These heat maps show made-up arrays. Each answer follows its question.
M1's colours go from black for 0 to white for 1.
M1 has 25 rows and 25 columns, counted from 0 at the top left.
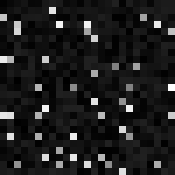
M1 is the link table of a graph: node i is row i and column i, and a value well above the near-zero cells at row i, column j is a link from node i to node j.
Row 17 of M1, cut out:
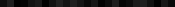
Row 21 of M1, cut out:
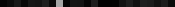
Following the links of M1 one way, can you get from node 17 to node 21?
no
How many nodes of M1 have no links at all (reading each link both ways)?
1
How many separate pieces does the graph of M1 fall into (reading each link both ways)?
2
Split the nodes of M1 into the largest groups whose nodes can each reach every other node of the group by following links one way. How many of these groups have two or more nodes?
0
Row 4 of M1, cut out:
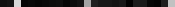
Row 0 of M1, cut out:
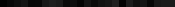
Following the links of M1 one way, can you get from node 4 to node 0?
yes
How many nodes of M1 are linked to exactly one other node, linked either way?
3
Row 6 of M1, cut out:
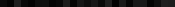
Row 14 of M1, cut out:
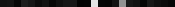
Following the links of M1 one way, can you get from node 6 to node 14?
no
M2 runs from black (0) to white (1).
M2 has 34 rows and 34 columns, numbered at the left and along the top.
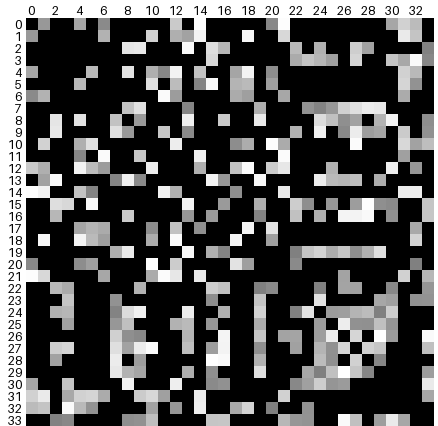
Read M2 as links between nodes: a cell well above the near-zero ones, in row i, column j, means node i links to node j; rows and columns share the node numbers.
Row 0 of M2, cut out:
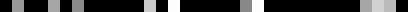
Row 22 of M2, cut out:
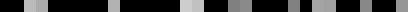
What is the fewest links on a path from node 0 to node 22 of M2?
2
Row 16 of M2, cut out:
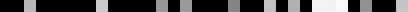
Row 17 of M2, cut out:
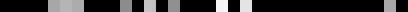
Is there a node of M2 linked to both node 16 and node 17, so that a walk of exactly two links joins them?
no
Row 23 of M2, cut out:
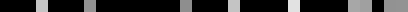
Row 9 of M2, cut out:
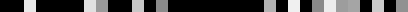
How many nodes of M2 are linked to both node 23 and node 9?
4
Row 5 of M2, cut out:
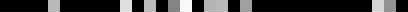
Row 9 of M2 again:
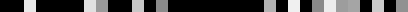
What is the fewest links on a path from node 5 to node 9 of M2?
2
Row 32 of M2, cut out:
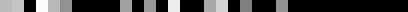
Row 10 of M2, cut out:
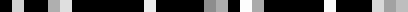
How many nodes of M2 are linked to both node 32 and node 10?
7
